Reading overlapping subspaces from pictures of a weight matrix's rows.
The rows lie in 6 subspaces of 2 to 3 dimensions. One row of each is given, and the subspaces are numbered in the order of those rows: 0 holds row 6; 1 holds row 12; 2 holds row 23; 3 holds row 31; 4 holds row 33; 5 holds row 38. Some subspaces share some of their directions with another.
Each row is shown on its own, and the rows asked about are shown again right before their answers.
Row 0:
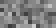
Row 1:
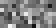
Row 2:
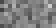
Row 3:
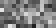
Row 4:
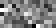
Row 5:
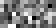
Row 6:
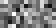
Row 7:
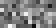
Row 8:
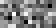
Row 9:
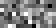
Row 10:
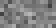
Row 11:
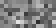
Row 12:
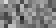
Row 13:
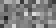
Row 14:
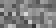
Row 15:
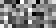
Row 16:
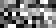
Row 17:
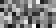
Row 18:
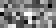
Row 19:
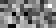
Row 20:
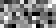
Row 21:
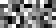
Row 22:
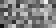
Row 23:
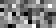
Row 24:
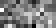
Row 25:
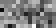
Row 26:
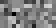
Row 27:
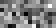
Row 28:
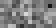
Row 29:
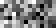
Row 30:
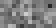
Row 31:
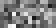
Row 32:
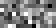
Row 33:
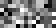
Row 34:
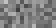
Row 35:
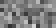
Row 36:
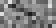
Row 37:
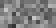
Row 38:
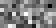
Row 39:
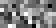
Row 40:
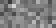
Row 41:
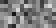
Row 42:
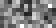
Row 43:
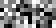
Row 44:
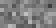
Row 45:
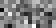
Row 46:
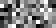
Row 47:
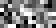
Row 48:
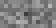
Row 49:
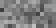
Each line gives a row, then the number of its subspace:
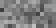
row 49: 0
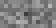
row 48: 4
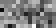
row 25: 0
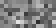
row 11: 4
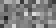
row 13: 2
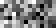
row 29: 0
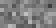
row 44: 5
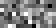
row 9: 2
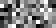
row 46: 3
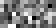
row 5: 3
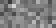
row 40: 4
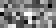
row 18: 4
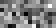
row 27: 2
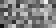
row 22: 3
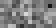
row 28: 5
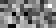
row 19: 0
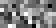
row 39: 1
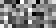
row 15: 2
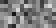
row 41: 0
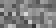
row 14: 3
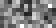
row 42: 5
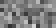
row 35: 5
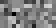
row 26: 1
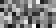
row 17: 5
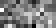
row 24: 0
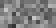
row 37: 3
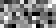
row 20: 2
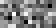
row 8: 0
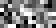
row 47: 4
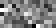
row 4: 3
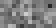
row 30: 5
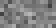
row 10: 4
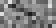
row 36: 4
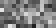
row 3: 0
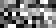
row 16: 3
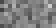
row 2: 3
